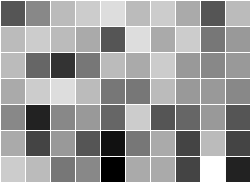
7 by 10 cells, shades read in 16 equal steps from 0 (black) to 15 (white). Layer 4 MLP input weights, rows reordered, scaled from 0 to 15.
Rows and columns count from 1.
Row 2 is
11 12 11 10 5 13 10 12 7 9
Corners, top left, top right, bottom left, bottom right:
5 11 12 2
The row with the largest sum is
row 2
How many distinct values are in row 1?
6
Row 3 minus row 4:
1 -6 -10 -4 4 3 1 0 -1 1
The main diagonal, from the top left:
5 12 3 11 6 7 10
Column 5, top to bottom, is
13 5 11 7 6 1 0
